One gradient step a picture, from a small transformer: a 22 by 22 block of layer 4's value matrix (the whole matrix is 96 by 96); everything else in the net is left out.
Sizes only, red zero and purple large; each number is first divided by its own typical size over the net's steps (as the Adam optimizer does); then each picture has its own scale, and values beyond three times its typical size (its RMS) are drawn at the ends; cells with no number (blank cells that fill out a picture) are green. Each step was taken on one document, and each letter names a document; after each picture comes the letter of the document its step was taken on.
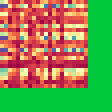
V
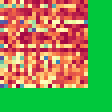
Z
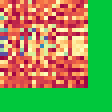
Z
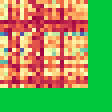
V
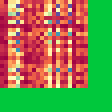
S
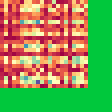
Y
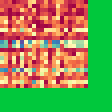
V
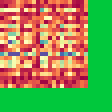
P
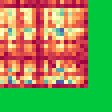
P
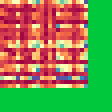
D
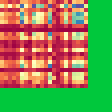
Y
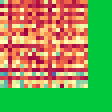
V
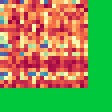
Z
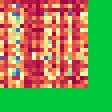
S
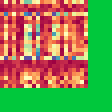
Y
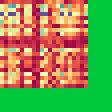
P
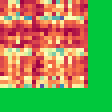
P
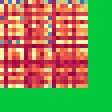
S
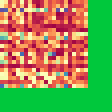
Z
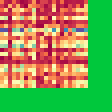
V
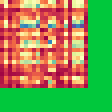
Y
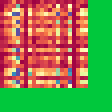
S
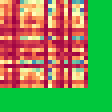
Y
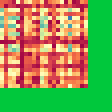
P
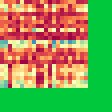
V
